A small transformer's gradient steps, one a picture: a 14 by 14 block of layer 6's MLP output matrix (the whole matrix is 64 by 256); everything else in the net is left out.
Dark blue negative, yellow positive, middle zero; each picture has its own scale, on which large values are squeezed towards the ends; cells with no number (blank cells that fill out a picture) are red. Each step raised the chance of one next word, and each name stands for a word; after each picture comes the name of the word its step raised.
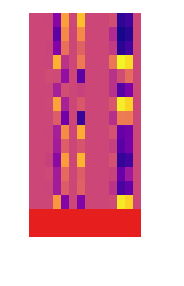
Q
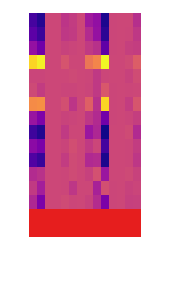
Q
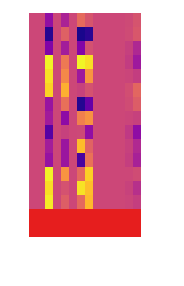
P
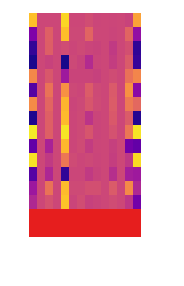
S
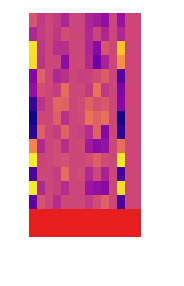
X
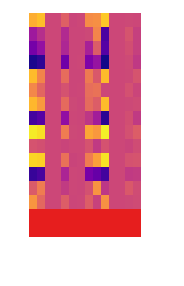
S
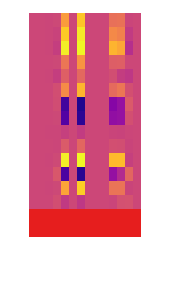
X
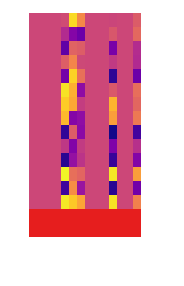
P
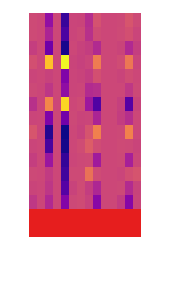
Q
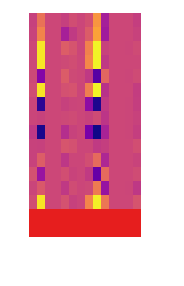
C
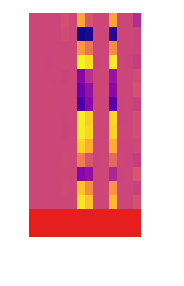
P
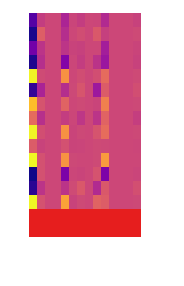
S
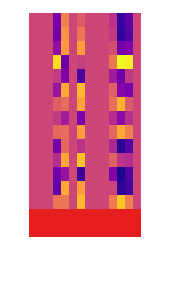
Q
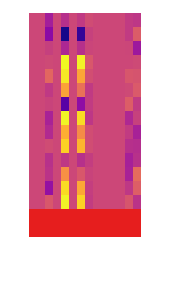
P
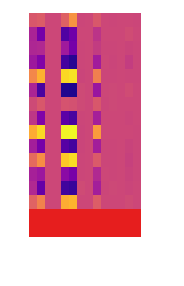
S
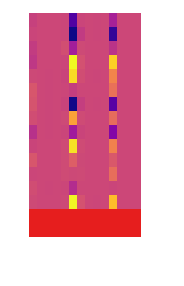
P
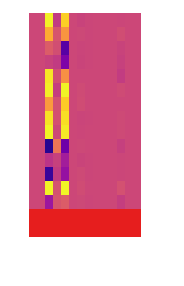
S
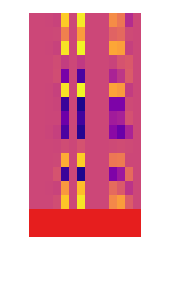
C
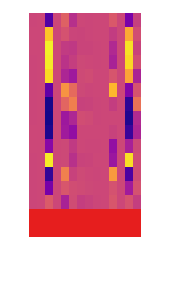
X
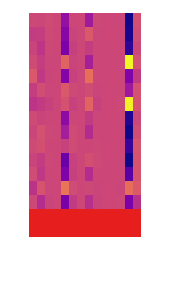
Q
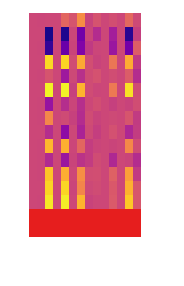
P
